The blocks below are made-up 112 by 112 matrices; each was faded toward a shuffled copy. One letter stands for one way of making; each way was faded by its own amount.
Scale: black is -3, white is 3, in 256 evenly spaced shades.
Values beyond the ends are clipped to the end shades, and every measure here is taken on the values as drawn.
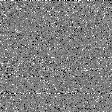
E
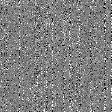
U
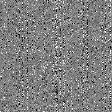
U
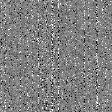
U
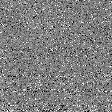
E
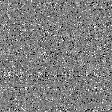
E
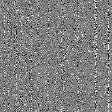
U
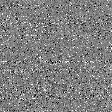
E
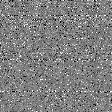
E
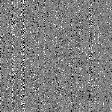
U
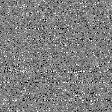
E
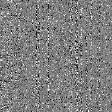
U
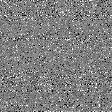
E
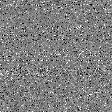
E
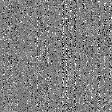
U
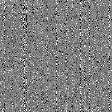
U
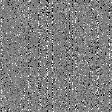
U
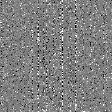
U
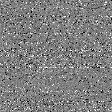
E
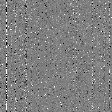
U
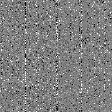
U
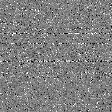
E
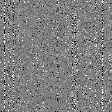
U
